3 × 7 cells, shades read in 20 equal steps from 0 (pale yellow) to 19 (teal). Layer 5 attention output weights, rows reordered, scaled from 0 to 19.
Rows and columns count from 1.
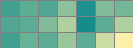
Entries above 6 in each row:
7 5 5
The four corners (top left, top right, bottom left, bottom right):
15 11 15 0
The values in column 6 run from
4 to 13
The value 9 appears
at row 1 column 4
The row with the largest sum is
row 1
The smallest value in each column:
14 12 10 6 13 4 0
